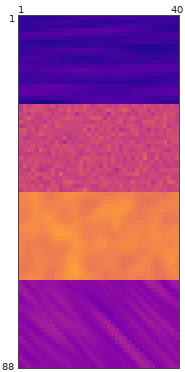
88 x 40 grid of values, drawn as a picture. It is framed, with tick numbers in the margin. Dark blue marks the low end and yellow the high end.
It is made of 4 by 1 panels. Panel 1,1: very low, streaked across, faint in contrast. Panel 2,1: middling, fine-grained, faint in contrast. Panel 3,1: high, blotchy, faint in contrast. Panel 4,1: low, slanting down to the right, faint in contrast.
